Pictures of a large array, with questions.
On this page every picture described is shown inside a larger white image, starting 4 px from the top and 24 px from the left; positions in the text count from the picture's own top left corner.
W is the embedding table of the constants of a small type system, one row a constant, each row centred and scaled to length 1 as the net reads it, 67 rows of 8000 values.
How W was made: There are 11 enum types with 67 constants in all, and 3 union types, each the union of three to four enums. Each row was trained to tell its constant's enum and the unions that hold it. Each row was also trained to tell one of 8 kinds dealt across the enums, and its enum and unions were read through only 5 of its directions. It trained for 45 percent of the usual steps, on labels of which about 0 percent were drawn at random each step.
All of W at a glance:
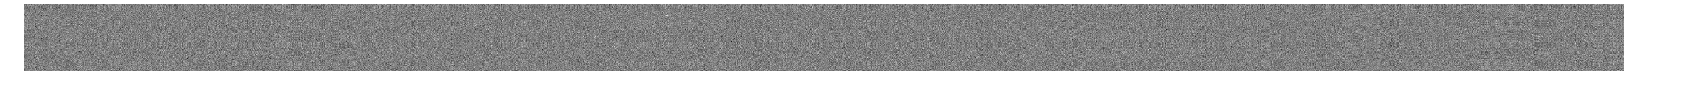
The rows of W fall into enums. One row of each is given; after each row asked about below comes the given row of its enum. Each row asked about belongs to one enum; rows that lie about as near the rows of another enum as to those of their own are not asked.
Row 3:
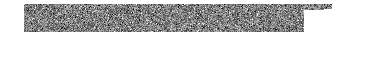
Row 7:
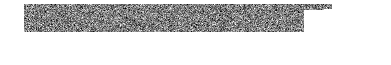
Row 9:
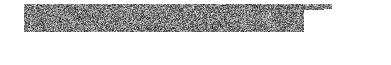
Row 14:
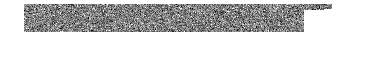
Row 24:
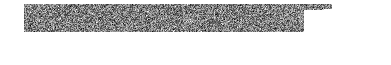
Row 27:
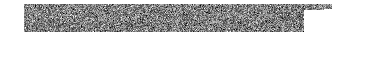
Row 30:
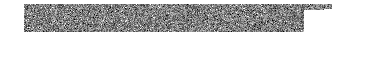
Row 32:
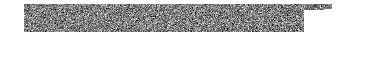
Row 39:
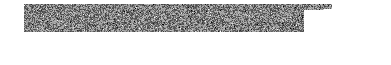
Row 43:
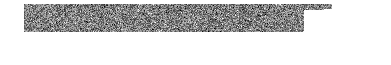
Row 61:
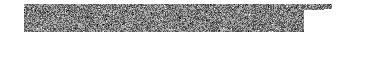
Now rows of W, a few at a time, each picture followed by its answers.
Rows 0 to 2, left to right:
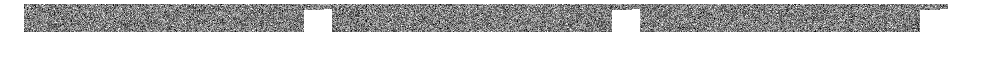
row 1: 61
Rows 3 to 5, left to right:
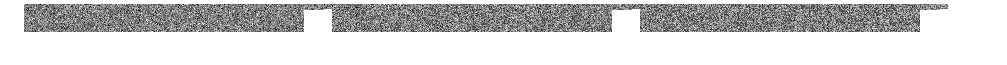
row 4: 3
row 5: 39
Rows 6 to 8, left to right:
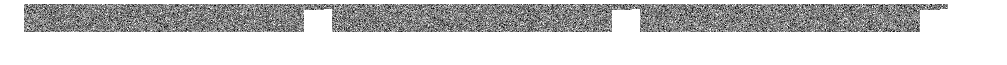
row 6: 3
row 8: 61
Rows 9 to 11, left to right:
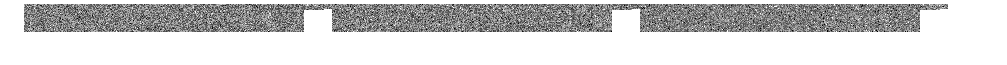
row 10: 14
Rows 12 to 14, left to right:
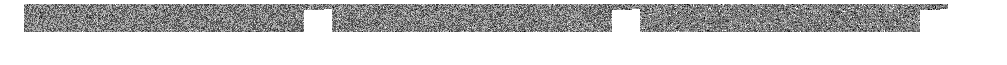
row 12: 61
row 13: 27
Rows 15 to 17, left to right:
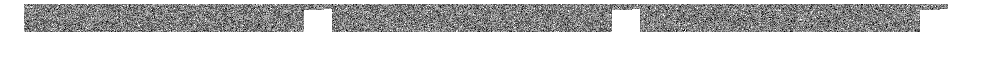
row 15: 27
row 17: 24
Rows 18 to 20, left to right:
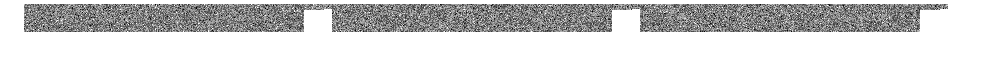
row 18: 30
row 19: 39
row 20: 9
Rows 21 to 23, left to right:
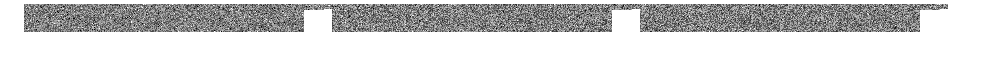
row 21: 39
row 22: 24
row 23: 7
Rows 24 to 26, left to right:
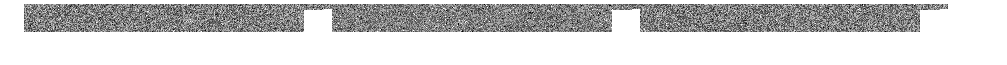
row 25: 14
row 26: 7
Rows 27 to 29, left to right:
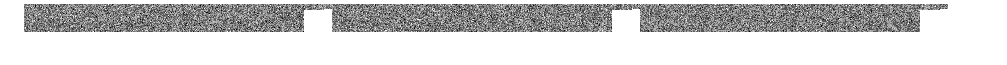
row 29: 61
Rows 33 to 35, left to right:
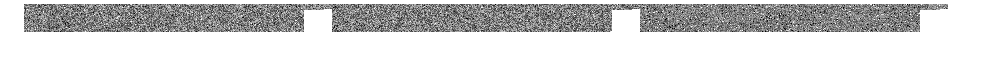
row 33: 7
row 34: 3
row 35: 30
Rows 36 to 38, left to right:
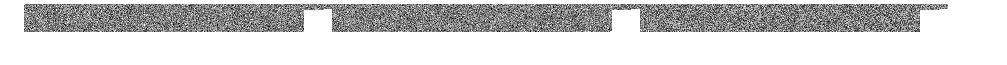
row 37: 32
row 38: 24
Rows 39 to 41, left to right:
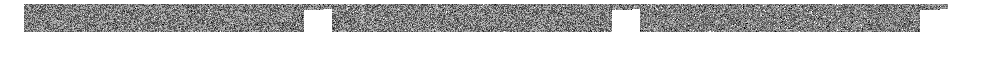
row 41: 61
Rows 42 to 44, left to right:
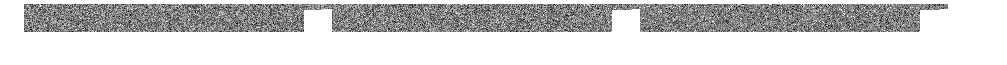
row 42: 39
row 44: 14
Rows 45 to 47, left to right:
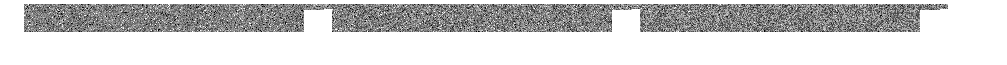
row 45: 30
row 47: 9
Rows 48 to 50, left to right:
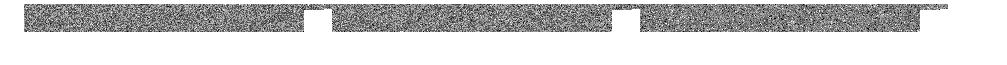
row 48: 9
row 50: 30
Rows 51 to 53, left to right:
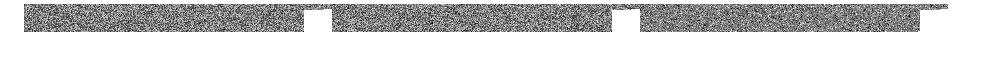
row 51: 7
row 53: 3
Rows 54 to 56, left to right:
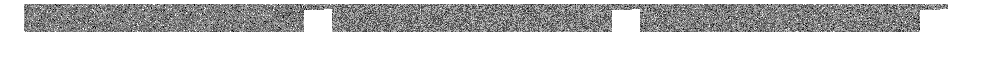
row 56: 30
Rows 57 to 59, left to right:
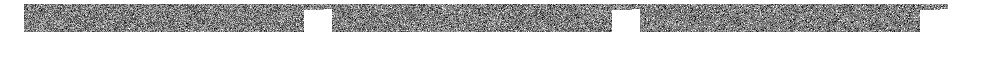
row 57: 39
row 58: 24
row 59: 61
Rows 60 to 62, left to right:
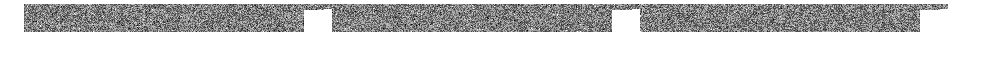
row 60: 24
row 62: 7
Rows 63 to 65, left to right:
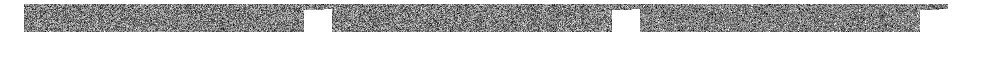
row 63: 24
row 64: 7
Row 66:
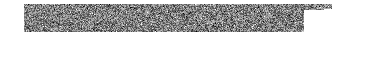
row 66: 27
